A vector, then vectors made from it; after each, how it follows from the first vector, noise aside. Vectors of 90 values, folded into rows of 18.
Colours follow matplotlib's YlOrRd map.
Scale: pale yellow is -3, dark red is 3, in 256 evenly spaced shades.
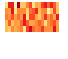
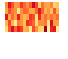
reversed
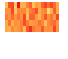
shrunk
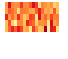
reversed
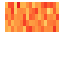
shrunk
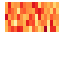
reversed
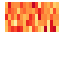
reversed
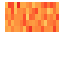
shrunk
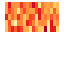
reversed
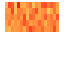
shrunk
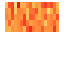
shrunk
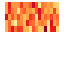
reversed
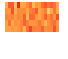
shrunk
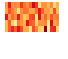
reversed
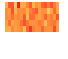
shrunk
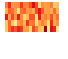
reversed
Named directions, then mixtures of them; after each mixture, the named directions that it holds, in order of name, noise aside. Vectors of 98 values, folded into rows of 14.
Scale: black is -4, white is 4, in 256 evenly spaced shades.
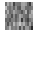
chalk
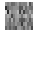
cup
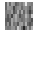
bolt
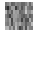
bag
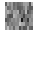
bag, bolt, chalk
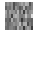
bolt, chalk, cup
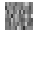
bolt, cup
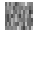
bolt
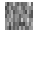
chalk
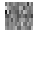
cup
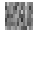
bag, bolt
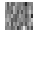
bolt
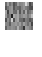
bolt, chalk, cup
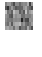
bag, chalk, cup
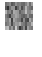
bag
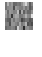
bolt, chalk, cup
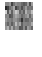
bag, cup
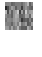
bag, bolt, cup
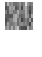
bag, bolt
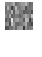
bag, bolt, cup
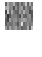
bolt, cup
